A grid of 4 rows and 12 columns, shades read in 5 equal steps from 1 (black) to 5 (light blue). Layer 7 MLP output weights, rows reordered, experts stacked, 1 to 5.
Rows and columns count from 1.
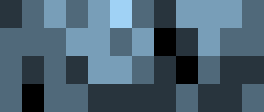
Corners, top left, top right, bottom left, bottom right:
2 3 3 3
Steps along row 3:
down up down up same down down down up down same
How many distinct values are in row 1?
4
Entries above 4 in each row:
1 0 0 0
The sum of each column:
11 9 13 12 14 14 12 7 10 13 11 11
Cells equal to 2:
14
